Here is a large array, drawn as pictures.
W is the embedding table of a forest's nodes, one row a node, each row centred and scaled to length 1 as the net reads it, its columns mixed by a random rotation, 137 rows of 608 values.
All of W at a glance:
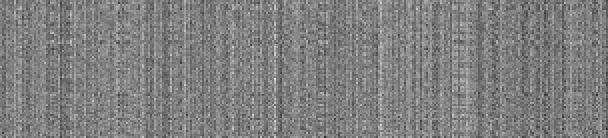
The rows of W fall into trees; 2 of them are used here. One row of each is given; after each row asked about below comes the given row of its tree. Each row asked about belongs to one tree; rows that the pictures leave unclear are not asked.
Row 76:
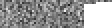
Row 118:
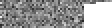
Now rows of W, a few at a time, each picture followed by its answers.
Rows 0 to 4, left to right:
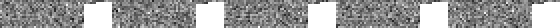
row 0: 118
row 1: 76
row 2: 118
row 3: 118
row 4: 76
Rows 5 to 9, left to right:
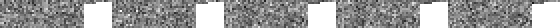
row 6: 76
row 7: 76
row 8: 76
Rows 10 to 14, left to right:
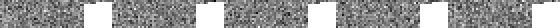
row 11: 118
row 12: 118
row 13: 118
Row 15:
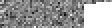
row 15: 118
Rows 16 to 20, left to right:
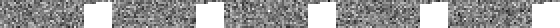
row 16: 76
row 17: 118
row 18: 76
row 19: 118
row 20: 118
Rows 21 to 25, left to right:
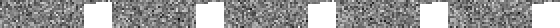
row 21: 76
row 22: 76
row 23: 76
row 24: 76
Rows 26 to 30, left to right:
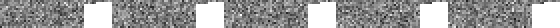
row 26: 118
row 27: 76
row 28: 76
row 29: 76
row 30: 76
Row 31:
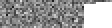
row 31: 118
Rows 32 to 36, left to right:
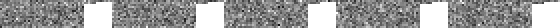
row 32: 118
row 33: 118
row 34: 76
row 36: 76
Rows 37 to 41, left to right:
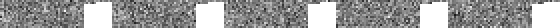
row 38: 76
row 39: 76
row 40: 118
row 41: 118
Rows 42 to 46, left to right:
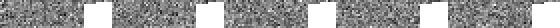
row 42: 118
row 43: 118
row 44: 76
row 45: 118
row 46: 76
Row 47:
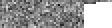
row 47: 76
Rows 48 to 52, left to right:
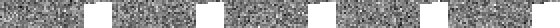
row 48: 76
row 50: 118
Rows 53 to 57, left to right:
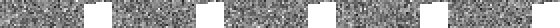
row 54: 76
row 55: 76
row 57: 118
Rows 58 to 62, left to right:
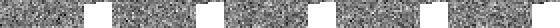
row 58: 118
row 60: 76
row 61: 76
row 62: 76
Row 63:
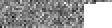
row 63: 118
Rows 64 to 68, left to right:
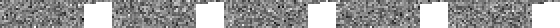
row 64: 118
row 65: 76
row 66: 76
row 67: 118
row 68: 76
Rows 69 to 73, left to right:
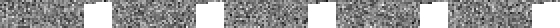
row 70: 76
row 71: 118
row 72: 76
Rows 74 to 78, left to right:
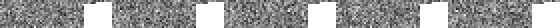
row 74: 118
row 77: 118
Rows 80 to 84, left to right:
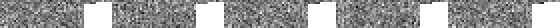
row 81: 76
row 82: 76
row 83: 76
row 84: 76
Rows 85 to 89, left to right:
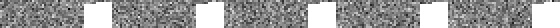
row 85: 118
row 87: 76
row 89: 76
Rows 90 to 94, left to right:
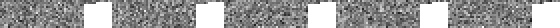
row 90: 76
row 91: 76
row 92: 118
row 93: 76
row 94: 118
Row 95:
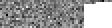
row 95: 118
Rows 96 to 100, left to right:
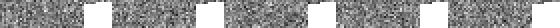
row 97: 118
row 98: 76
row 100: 118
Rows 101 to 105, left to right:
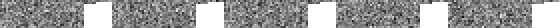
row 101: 76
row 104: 118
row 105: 118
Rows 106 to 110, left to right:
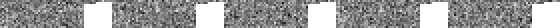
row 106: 76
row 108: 118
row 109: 76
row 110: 118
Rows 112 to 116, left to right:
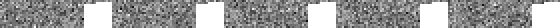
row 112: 118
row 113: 76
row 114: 76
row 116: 76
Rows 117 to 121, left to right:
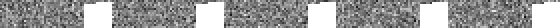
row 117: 76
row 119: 118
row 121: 76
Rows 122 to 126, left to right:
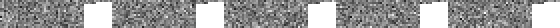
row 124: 76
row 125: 118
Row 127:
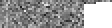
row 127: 76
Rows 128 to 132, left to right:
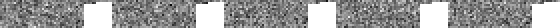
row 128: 76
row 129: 76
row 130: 118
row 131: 76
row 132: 118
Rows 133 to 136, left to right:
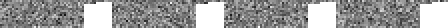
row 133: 118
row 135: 118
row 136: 76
